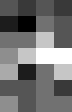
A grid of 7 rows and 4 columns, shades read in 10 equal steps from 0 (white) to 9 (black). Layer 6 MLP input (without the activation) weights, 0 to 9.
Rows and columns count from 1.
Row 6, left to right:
6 6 5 7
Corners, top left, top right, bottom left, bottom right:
6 7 4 5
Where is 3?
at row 5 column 1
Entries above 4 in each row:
4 4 3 0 2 4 3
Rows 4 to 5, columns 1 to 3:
4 2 0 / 3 8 5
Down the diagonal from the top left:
6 9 2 0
